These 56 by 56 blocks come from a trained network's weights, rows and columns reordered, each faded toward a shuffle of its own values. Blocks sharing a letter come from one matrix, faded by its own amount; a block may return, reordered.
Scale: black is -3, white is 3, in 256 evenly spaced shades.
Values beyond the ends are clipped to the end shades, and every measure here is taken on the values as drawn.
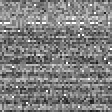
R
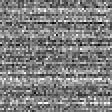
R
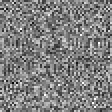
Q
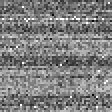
R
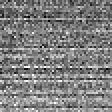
R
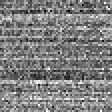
R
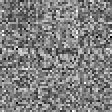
Q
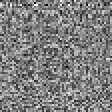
Q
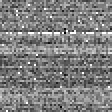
R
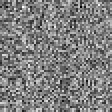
Q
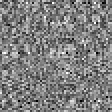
Q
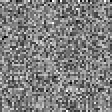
Q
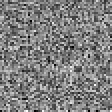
Q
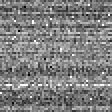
R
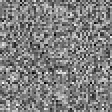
Q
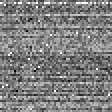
R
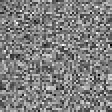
Q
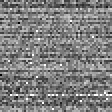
R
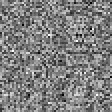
Q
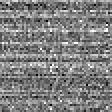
R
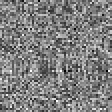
Q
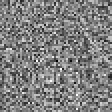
Q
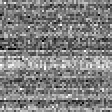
R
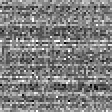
R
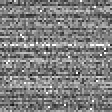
R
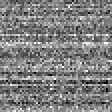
R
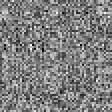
Q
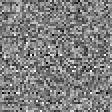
Q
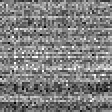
R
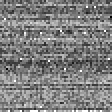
R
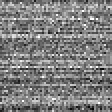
R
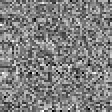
Q
